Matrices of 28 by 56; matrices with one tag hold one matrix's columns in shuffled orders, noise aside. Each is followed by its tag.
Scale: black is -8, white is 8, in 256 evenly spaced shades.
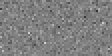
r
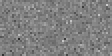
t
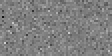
r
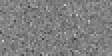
t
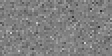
r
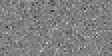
r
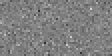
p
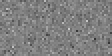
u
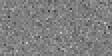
r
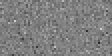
u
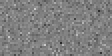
p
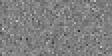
u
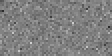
r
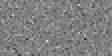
t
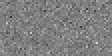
r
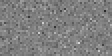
r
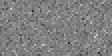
p
